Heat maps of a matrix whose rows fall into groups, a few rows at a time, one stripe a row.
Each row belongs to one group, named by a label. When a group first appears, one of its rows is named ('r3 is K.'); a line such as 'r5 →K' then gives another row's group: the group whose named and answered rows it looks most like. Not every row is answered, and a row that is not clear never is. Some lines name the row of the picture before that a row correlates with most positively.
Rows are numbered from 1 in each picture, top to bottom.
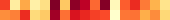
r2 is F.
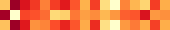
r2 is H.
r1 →F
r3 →F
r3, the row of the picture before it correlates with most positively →2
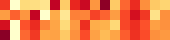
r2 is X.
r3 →H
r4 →H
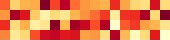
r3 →F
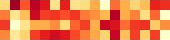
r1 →F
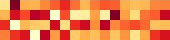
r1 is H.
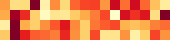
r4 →F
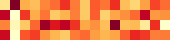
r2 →H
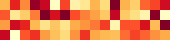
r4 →H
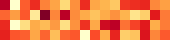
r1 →H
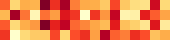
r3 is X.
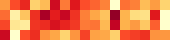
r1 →F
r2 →X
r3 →X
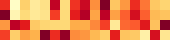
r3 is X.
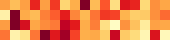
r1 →H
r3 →F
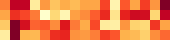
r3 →F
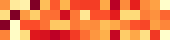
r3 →H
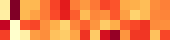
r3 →H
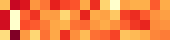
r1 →F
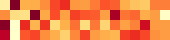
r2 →X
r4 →H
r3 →H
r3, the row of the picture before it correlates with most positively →3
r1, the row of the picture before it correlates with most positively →4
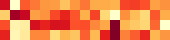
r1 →H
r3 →X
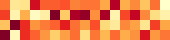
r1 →X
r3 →F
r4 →H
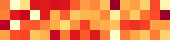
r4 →F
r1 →X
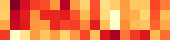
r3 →F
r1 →F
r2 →F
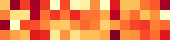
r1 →F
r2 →X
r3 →H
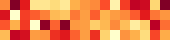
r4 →F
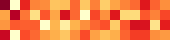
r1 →H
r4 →H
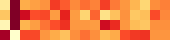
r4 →H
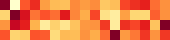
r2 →F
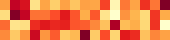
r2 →F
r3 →X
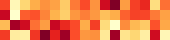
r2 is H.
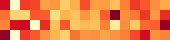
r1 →H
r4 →H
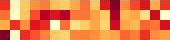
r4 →H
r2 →X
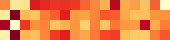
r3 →H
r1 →X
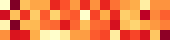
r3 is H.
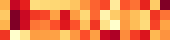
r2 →F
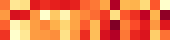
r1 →X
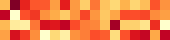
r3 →X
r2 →H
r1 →F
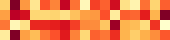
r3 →X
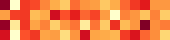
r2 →F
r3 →H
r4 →H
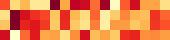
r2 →F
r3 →F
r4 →H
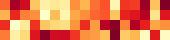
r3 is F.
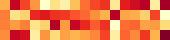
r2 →X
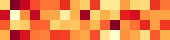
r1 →F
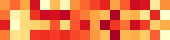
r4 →X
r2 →X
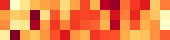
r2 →X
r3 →X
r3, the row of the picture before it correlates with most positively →4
